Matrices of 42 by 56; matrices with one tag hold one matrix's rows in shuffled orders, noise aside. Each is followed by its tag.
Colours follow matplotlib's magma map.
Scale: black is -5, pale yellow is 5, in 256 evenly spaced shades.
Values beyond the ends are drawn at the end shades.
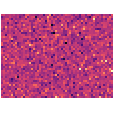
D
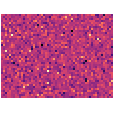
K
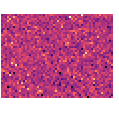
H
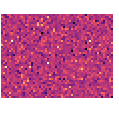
K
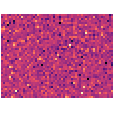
H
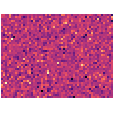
K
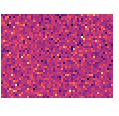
H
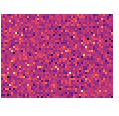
H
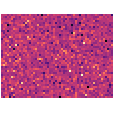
H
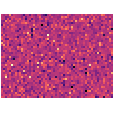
K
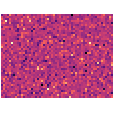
K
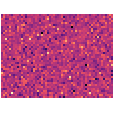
K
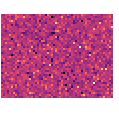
D
